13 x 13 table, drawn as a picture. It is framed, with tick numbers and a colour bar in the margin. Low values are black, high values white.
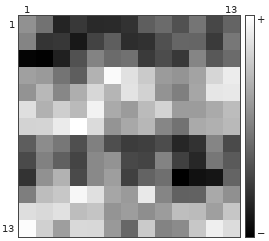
The bottom left is the ninth with the highest average. Streaks run across, left to right. The top left is the ninth with the lowest average. Stripes running across repeat 2 times from top to bottom.
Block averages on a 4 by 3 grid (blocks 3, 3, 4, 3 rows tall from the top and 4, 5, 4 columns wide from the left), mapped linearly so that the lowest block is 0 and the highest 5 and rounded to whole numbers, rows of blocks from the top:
011 / 454 / 321 / 544
